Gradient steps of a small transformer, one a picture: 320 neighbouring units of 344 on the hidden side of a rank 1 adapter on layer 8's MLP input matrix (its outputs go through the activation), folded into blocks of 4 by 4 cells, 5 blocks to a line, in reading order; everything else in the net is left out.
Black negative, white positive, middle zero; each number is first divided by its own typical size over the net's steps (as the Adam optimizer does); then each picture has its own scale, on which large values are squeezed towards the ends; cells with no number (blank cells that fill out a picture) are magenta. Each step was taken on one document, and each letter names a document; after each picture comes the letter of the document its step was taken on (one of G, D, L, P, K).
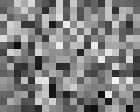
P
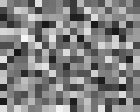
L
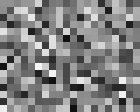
L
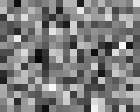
P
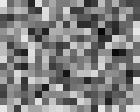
L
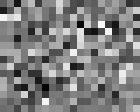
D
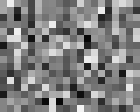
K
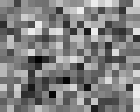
P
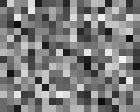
K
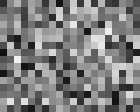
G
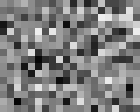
P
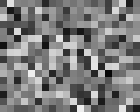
K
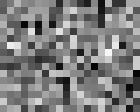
P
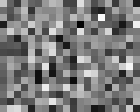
D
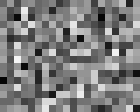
D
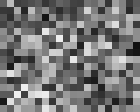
K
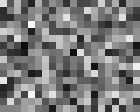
K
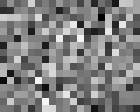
D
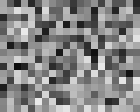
L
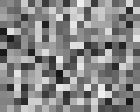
G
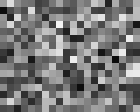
K
